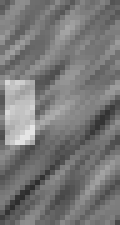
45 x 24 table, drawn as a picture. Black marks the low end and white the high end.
The middle left is the ninth with the highest average. In the middle left lies a patch that is higher than the rest. The grain runs diagonally up to the right. Values change most from cell to cell in the middle left.
